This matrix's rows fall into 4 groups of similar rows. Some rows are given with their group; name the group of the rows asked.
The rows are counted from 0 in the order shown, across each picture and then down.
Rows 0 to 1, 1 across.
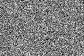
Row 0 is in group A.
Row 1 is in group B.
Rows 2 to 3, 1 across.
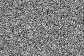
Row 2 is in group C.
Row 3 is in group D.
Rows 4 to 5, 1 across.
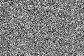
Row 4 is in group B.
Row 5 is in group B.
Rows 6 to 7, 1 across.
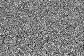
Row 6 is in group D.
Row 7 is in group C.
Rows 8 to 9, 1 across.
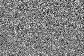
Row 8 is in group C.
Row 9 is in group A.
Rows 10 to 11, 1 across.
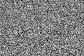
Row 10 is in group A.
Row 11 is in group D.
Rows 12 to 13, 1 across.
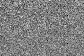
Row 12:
D
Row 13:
D
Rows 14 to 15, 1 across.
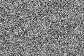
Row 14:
D
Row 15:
D
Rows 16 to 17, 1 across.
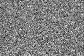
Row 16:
A
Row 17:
C
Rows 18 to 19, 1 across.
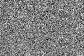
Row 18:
B
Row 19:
B
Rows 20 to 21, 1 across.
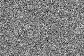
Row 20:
B
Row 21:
D
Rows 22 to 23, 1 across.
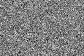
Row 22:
D
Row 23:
A
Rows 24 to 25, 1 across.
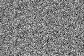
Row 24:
C
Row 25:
C
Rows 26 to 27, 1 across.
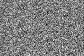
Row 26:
C
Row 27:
C
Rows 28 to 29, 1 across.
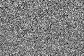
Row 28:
D
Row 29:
A
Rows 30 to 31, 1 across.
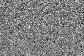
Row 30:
C
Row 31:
B
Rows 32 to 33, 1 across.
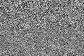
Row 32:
D
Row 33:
A
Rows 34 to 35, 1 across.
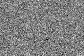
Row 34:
D
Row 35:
B
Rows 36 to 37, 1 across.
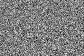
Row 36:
C
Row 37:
A
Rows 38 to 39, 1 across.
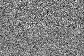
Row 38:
C
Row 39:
D
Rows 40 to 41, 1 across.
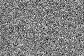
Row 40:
C
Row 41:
B
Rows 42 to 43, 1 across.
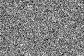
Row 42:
A
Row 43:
B
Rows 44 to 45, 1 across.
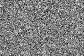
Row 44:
B
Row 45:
D
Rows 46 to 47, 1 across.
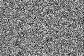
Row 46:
C
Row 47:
C
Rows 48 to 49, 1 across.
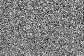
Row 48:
C
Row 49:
B
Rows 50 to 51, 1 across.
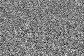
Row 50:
D
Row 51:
A
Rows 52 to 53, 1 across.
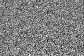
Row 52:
C
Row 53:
C
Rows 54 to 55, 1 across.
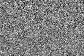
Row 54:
A
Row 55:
D
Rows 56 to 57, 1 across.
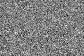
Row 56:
A
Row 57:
D
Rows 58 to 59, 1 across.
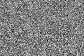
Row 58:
D
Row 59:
D
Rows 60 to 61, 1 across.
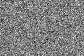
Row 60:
D
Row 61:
B
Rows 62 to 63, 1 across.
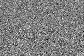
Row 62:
C
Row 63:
B
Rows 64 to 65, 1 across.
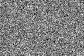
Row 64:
A
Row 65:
B
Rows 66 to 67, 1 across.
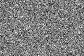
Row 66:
B
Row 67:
D
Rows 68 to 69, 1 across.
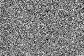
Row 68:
B
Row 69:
B
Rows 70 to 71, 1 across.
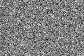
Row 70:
C
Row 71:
B
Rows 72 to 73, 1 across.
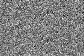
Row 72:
C
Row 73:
C
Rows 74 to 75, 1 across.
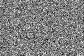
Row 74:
C
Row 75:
B
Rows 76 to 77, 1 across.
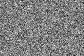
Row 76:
A
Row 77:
D
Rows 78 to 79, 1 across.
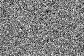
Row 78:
B
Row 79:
C
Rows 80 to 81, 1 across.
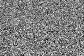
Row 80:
C
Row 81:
B
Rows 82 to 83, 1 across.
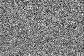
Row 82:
A
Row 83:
C
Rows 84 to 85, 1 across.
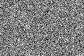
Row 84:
B
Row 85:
B
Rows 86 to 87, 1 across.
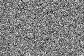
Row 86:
C
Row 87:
B
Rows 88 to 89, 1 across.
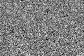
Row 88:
A
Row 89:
B
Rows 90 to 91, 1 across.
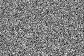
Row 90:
C
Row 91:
A
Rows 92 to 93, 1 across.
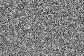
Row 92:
C
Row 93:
A
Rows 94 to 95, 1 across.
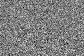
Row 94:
B
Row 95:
A
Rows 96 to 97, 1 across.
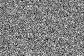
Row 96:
A
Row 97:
B
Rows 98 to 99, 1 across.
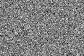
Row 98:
B
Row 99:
D
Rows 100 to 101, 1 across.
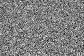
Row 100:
A
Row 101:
C
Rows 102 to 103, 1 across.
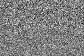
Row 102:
C
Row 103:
D
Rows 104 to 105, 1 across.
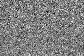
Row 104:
B
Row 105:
C
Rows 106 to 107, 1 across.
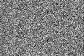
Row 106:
C
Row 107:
C
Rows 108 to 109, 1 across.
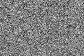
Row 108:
D
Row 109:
D
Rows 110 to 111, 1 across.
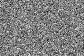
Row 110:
B
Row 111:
C
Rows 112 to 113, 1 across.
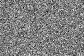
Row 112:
B
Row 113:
C
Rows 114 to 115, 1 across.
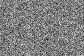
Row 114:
C
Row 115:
B
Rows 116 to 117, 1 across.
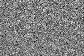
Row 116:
C
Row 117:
A
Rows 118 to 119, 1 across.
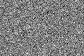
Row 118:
C
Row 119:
D
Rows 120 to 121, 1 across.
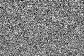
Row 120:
A
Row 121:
D
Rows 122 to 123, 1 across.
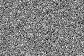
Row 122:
C
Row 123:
B
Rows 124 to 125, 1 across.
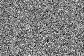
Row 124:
B
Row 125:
C
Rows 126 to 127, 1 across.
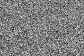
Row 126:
D
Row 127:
D
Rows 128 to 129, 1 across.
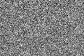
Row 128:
D
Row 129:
D
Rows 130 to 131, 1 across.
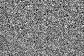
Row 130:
A
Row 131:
A
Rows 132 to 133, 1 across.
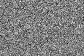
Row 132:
C
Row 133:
D
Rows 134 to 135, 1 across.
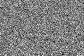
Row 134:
D
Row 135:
B
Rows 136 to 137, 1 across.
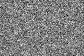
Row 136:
A
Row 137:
D
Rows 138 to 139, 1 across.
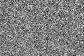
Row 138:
B
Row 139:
A
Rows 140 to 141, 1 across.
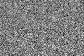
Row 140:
A
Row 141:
A
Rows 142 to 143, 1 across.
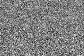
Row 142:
D
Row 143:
B
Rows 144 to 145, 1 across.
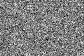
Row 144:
A
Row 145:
B
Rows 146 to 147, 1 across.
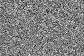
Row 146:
A
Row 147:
C
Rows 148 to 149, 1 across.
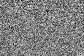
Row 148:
A
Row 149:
B
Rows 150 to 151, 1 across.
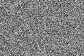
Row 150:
D
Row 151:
D
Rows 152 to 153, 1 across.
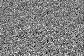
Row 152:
C
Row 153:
C
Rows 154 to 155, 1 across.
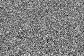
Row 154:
D
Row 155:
C
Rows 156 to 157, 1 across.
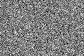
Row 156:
B
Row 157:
A
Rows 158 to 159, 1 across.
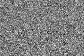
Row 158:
D
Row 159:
D
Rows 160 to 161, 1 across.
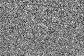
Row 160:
A
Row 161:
B
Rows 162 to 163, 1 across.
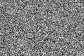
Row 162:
A
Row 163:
B
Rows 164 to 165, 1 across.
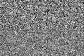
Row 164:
A
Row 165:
A
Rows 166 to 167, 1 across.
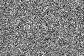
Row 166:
C
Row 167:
B
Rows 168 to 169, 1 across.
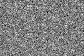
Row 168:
A
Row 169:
A
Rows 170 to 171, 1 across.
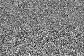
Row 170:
D
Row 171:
C
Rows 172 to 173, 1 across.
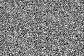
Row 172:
A
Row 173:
A
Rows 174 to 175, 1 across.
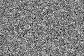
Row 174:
C
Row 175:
A
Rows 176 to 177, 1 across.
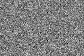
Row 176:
D
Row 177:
D
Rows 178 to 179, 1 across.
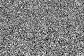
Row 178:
D
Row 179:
B
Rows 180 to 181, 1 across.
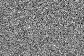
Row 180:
C
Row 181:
D
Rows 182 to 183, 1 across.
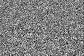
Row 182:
C
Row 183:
A
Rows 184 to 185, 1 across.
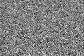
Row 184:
A
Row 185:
C
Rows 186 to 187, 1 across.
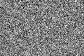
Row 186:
A
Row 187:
D
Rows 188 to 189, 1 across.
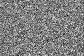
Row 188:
A
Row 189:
C
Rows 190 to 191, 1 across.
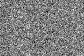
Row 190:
B
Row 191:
B
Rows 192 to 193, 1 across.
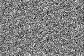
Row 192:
C
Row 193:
C
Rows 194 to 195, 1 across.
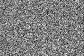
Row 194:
C
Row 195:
A
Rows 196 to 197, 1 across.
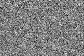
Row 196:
D
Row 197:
A
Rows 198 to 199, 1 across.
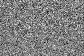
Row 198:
C
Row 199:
A
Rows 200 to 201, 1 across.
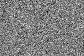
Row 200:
B
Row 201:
C
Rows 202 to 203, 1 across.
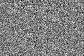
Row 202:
A
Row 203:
A
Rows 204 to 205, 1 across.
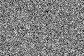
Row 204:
B
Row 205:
A
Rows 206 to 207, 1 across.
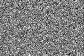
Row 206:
C
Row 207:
C
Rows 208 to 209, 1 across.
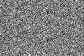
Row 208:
C
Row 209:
C
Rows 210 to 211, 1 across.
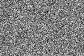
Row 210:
B
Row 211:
C
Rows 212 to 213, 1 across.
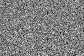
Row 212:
C
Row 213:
A
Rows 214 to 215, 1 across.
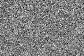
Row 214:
B
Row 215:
D
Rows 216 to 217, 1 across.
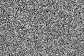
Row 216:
B
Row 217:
A
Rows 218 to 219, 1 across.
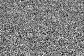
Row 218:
A
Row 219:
B
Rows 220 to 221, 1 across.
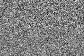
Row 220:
C
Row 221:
D
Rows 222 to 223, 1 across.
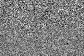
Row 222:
B
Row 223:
A
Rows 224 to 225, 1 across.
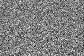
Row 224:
C
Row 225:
C
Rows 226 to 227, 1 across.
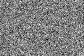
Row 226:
C
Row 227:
B
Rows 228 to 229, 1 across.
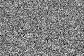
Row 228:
D
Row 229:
A
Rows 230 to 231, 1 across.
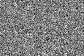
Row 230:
A
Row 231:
A
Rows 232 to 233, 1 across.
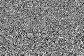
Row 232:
D
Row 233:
B
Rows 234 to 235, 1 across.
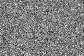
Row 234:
A
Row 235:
B
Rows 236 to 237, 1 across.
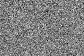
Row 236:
B
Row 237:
D
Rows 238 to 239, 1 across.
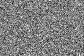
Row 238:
D
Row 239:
C
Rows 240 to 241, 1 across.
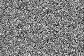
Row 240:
C
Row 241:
C
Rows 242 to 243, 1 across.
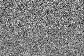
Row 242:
C
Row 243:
D
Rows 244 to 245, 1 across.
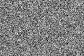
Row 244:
D
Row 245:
D
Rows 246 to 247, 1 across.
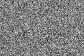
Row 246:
D
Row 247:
D
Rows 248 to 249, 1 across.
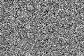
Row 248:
B
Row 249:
B
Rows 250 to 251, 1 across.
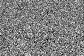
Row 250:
C
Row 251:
B
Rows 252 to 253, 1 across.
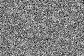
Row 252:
A
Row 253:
B
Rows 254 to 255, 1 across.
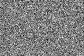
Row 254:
A
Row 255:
B
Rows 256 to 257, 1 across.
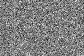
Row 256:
C
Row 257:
B
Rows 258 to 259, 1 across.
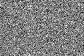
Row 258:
A
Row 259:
C
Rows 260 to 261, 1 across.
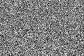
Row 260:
D
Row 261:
A
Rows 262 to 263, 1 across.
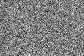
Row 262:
B
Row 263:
C
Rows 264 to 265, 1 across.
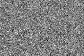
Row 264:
D
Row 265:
D
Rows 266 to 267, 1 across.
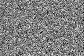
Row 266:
C
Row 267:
C
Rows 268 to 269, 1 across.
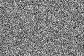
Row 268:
A
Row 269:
C
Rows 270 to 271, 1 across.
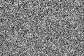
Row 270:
D
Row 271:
A
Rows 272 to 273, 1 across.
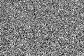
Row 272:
B
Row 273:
B
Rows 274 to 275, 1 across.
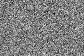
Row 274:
B
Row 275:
C
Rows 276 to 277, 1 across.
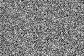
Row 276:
A
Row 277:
A
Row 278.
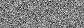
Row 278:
D
